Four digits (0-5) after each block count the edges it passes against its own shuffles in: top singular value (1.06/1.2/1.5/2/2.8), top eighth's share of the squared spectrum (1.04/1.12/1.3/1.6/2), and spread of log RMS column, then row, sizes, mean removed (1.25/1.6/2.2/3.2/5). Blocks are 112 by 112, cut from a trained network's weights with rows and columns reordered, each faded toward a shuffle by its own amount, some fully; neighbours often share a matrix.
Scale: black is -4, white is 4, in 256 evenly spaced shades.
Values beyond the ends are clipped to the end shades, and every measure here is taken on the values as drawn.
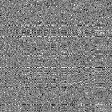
5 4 1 3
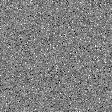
2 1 0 0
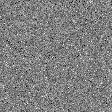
2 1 0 0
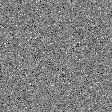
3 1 0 1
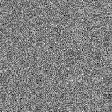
4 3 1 1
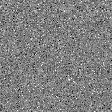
3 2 0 1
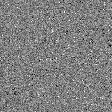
3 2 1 1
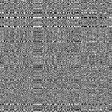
5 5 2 4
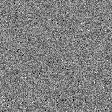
3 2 0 1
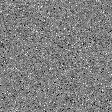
0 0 0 0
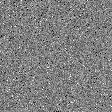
0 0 0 0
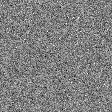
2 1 0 0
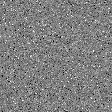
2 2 0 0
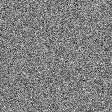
2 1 0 0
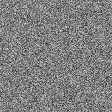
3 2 0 0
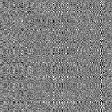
5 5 3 3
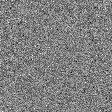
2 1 0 0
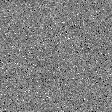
2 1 0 0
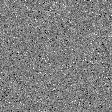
1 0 0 0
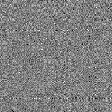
4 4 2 2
